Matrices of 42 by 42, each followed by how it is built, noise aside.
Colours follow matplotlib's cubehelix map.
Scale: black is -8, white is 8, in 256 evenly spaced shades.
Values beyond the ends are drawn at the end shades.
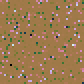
sparse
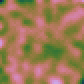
smooth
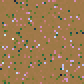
sparse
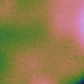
smooth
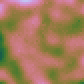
smooth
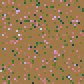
sparse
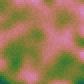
smooth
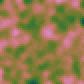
smooth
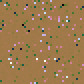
sparse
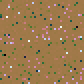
sparse
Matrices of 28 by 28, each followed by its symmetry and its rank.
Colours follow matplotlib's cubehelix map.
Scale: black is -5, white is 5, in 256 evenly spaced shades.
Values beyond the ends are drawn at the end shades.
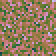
antisymmetric, full rank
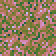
symmetric, full rank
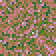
symmetric, full rank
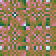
symmetric, rank three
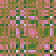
symmetric, rank two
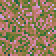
antisymmetric, full rank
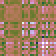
symmetric, rank two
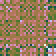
symmetric, rank three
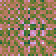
symmetric, rank three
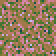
antisymmetric, full rank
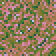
symmetric, full rank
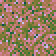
symmetric, full rank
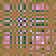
symmetric, rank two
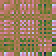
symmetric, rank two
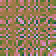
symmetric, rank three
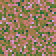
antisymmetric, full rank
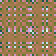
symmetric, rank two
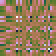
symmetric, rank two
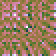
symmetric, rank three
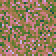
antisymmetric, full rank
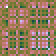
symmetric, rank two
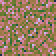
symmetric, full rank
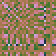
symmetric, rank three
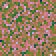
symmetric, full rank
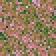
antisymmetric, full rank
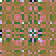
symmetric, rank two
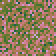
symmetric, full rank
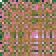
symmetric, rank three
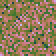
symmetric, full rank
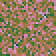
antisymmetric, full rank
